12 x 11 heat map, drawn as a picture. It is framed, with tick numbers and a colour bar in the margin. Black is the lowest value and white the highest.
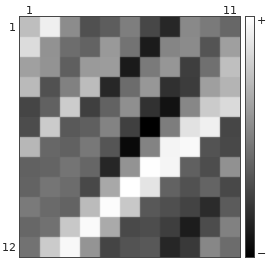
Overall the values sit about 50% of the way up the scale. The halves do not mirror each other. No overall slope runs across the table. The grain runs diagonally up to the right. The bottom right is the calmest part.
